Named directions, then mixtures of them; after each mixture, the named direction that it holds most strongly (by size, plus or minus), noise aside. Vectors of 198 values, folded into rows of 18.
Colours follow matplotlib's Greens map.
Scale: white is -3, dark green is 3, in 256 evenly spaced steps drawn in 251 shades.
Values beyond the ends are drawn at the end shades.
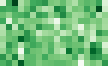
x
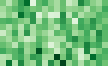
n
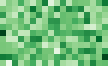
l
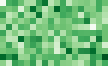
l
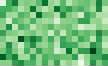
x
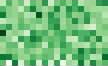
l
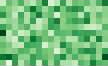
l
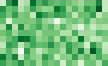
x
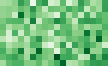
n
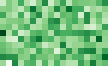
l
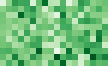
n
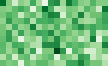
x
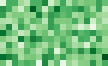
l
